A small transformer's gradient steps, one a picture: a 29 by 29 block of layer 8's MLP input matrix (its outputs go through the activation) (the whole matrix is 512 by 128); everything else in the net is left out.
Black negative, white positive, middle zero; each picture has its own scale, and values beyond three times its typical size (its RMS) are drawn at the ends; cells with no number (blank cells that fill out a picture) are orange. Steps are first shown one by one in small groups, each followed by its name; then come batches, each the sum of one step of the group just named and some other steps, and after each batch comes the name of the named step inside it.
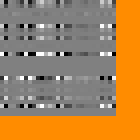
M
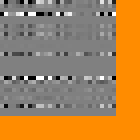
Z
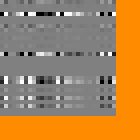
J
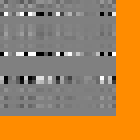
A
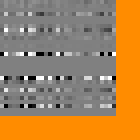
A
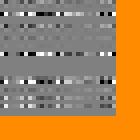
J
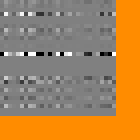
A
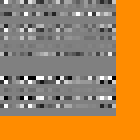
J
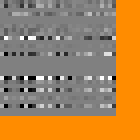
Z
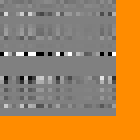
A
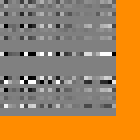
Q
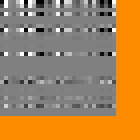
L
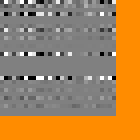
L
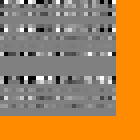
L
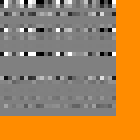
L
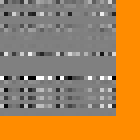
Q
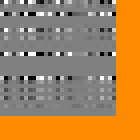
L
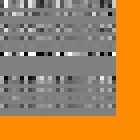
L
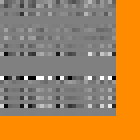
L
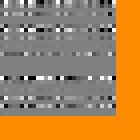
L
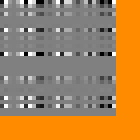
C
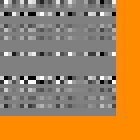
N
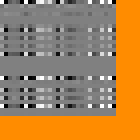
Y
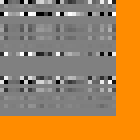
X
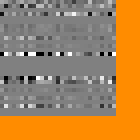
X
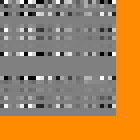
C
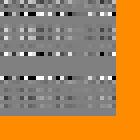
N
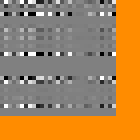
N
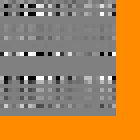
X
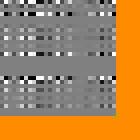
N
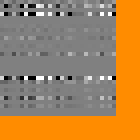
N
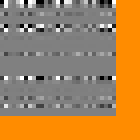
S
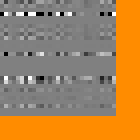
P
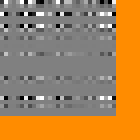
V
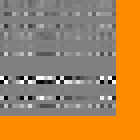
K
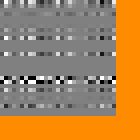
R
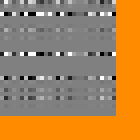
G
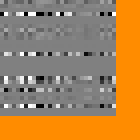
P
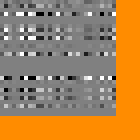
P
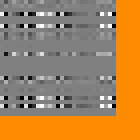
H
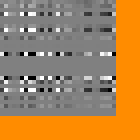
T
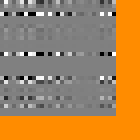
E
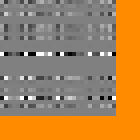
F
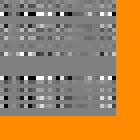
H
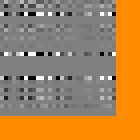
H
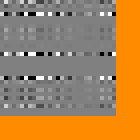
E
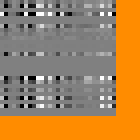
H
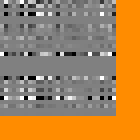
F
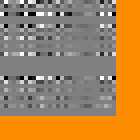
H
